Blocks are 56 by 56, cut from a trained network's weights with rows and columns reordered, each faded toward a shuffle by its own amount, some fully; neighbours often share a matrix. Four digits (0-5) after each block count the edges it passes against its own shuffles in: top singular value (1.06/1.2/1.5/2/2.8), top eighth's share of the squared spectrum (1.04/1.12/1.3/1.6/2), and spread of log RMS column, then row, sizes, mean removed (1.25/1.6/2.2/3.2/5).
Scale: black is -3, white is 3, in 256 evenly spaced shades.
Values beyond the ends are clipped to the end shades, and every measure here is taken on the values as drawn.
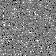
0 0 0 0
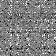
3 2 2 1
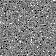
0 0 0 0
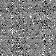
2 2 2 0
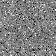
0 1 0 0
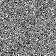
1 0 0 0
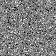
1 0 0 0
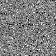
2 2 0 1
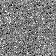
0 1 0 0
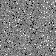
0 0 0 0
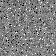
0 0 0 0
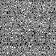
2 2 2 0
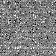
2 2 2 1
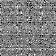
3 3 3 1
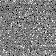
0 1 0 0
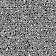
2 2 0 0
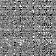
3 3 3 1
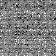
3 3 2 1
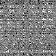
3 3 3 1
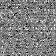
2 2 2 1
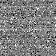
2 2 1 1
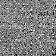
2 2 2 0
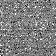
2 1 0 0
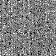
2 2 0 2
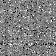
1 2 0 1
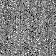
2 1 0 0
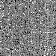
1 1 0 0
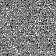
1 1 0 0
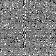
2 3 2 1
